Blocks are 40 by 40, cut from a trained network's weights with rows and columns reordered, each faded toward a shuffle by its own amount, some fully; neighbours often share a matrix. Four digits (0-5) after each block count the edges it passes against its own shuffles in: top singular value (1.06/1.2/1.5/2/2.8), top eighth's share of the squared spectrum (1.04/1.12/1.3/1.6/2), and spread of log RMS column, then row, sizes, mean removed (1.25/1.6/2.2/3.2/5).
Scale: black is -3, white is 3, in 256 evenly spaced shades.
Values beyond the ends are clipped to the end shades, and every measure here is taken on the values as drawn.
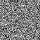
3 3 1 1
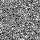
0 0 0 0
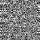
3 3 1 1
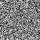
0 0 0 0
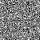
1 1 0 0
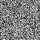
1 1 0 0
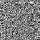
2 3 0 1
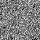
2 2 0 1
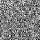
3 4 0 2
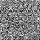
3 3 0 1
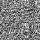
2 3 1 1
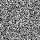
0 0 0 0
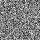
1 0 0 0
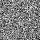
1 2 0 0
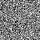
0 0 0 0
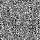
1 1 0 0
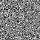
1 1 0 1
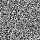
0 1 0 0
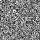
2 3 0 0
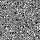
0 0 0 0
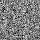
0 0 0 0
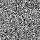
0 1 0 0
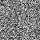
1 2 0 0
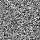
0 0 0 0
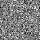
2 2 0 0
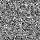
1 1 0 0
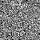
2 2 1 0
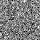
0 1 0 0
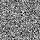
2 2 0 0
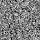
2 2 1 0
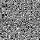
0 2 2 0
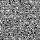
1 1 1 0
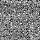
1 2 2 0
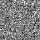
0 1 1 0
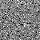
0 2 1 0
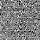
2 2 1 0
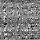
3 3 3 1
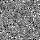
0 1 1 0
